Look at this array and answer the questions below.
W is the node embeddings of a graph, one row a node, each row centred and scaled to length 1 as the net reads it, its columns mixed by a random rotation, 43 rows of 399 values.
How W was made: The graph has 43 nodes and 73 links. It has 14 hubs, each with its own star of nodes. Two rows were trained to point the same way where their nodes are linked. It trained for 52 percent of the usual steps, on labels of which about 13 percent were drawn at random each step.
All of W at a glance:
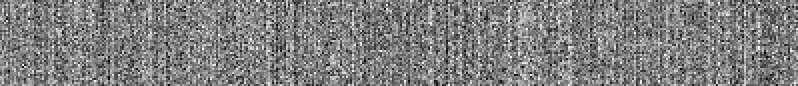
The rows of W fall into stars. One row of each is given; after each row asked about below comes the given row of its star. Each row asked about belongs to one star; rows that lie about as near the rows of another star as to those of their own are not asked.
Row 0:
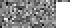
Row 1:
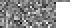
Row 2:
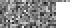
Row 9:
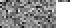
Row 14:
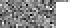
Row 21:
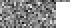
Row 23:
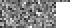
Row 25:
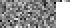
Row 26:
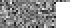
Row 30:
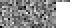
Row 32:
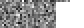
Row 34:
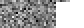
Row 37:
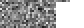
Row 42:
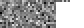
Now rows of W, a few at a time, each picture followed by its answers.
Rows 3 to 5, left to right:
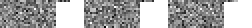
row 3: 34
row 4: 0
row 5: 26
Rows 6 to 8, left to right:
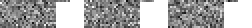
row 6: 42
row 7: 21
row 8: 9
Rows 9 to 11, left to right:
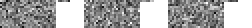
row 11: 9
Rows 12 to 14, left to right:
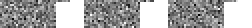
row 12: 42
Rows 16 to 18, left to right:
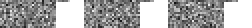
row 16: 21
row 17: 26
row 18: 0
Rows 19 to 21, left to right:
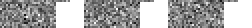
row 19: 37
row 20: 23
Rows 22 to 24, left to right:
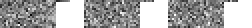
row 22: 32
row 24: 23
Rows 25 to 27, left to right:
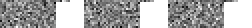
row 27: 32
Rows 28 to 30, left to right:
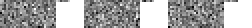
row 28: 30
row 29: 9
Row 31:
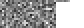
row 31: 14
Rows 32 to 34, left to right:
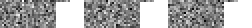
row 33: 32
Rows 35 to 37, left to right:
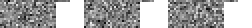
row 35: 42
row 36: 1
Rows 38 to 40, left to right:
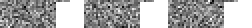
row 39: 30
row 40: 25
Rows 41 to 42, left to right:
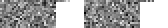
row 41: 25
